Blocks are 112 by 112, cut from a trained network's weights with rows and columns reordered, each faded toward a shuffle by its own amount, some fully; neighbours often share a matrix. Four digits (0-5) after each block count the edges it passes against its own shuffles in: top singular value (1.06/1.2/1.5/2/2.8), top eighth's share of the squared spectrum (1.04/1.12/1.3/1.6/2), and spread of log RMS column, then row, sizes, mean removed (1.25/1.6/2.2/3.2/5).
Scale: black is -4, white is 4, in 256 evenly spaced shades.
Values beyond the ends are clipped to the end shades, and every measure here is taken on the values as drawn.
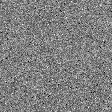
0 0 0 0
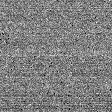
3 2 0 1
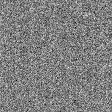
2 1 0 0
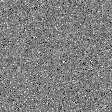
0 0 0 0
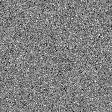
0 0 0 0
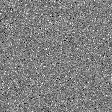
0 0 0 0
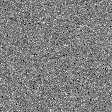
0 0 0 0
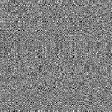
4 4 2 3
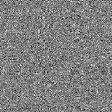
4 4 2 2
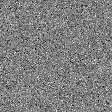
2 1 0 0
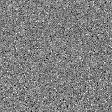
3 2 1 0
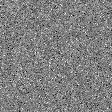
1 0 0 0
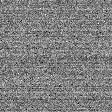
3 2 0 1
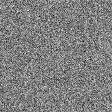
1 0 0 0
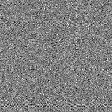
4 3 0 2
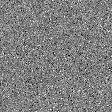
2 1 0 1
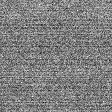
4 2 0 1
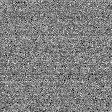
2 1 0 0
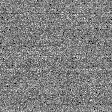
2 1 0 0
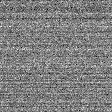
4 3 0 2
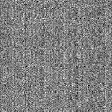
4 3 2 2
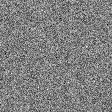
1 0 0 0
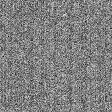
3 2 0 0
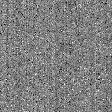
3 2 1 1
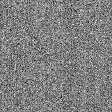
3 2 0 1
